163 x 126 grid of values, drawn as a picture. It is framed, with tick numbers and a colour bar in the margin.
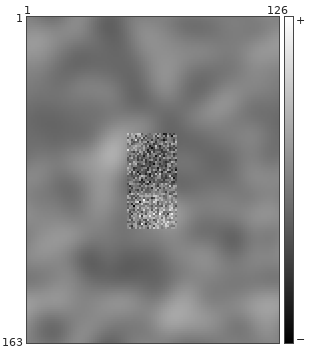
Odd patch: rougher, in the centre. Odd rows or columns: none. Roughest part: centre. Average level on the scale: 50%. Mirror symmetry: none. Histogram: heavy tails on both sides.
